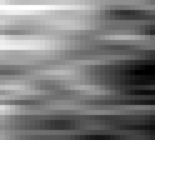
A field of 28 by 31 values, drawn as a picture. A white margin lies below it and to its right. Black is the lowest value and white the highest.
Lone odd cells: none. Slope: up to the top left. Grain: streaks across. Mirror symmetry: none.
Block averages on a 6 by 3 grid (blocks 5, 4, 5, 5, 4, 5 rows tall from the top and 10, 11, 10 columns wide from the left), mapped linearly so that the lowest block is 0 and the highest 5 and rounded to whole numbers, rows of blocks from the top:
5 4 2 / 4 3 2 / 4 3 1 / 3 3 0 / 3 2 1 / 2 1 0
